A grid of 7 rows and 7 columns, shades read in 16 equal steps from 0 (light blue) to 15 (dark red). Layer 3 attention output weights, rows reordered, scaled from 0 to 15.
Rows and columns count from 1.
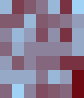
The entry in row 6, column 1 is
3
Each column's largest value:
9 11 9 10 9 12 15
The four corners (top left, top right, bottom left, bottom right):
2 0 8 15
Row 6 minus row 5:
-1 -6 -3 -1 -6 -8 3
